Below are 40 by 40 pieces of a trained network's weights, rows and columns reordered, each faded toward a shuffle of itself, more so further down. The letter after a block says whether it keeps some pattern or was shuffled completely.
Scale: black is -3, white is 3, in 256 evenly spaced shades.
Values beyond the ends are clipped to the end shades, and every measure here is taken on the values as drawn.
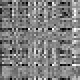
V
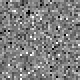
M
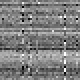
V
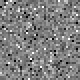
M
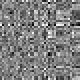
V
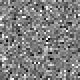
M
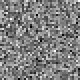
M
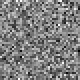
M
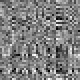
V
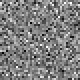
M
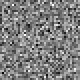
M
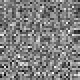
V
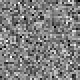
M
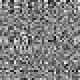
V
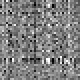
V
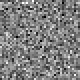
M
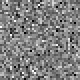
M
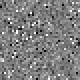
M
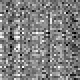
V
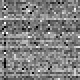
V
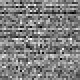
V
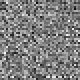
V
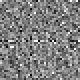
V
